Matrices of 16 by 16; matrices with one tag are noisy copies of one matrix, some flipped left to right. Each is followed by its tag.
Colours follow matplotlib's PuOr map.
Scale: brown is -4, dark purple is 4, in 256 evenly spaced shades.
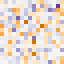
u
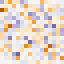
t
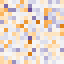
u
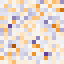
t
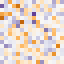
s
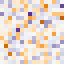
s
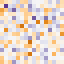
u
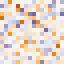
s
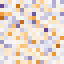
s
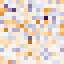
u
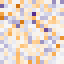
s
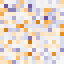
u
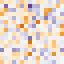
u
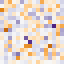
t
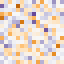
s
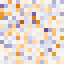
s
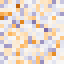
s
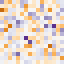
t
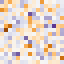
t
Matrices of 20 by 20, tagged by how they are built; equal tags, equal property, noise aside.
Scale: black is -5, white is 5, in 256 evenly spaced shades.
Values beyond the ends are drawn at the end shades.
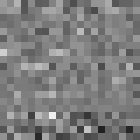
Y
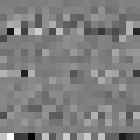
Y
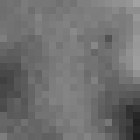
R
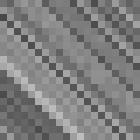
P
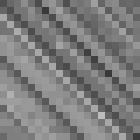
P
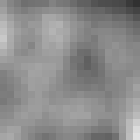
R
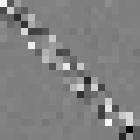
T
